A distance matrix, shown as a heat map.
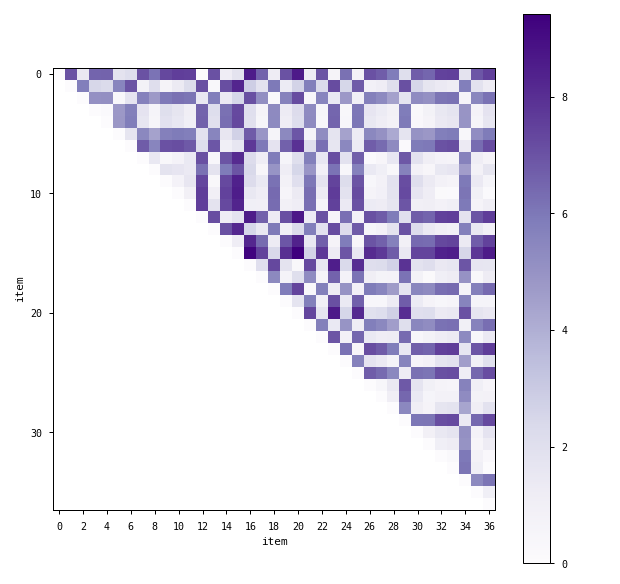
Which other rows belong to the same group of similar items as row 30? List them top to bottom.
1, 3, 4, 7, 8, 9, 10, 11, 13, 16, 17, 19, 20, 22, 24, 26, 27, 28, 31, 32, 33, 35, 36
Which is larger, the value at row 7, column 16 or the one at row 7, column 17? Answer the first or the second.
the first
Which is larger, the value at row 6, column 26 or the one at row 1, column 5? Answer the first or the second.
the first
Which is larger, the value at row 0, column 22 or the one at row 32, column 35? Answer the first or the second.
the first
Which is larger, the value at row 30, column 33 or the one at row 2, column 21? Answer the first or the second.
the first
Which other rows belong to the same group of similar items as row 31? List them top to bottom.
1, 3, 4, 7, 8, 9, 10, 11, 13, 16, 17, 19, 20, 22, 24, 26, 27, 28, 30, 32, 33, 35, 36
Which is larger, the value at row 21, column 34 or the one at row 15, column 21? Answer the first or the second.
the second
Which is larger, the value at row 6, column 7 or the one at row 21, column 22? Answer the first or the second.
the first
